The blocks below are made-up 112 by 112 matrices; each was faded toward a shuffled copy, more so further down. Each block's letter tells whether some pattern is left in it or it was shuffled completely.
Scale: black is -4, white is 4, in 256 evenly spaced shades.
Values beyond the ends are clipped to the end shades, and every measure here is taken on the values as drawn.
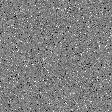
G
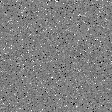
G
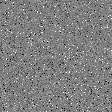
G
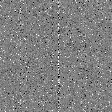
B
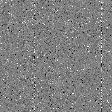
B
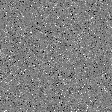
G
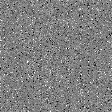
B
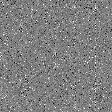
B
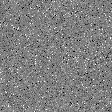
G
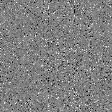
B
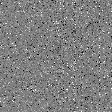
B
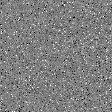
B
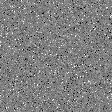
G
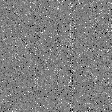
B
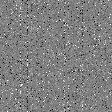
B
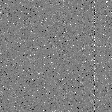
B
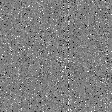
B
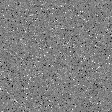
G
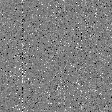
B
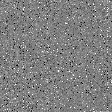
B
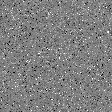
G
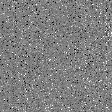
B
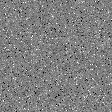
G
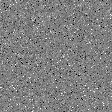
G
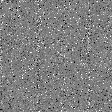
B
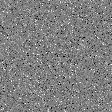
G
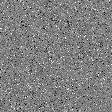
G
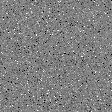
G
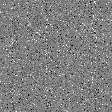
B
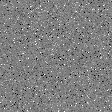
G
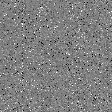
B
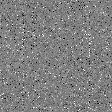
B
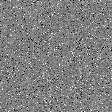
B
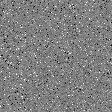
G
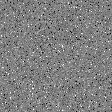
G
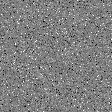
G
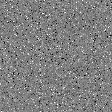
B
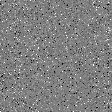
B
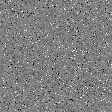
G
